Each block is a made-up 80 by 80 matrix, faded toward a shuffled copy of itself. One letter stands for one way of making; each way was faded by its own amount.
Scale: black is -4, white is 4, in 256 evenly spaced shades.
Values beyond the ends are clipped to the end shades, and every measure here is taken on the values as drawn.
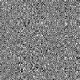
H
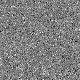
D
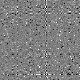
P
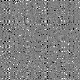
P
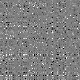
P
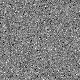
D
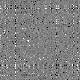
P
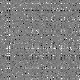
P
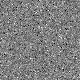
D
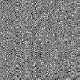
H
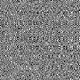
H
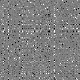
P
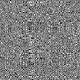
H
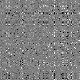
P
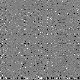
P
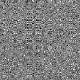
H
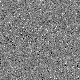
D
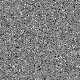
D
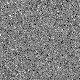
D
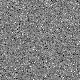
D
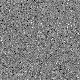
D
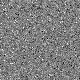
D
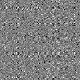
H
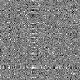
H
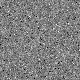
D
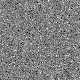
D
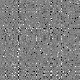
P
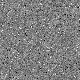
D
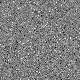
D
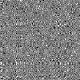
H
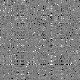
P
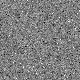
D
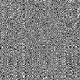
H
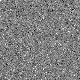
D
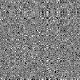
H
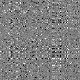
P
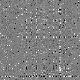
P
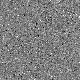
D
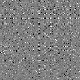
P
